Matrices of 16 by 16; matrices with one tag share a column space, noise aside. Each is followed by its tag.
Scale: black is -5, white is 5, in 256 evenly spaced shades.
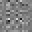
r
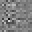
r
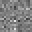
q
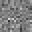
q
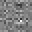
r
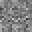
q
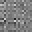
r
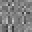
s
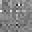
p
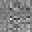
q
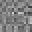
s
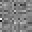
r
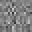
s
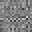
q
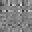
p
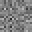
q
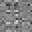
r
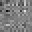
p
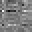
p
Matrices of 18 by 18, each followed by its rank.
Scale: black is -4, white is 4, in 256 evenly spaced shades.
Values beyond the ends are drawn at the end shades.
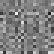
three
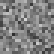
full rank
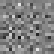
three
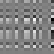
one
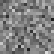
full rank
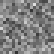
full rank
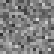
full rank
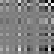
one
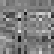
three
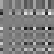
one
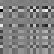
one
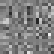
three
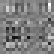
three
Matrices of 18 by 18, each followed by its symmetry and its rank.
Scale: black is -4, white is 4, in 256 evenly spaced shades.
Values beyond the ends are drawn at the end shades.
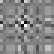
symmetric, rank two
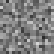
antisymmetric, full rank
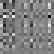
neither, rank two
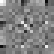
symmetric, rank three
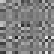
neither, rank two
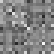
symmetric, rank three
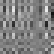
neither, rank two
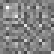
symmetric, rank three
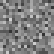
antisymmetric, full rank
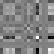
symmetric, rank two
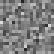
antisymmetric, full rank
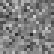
antisymmetric, full rank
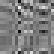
neither, rank two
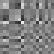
symmetric, rank two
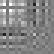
symmetric, rank two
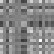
symmetric, rank two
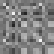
symmetric, rank three
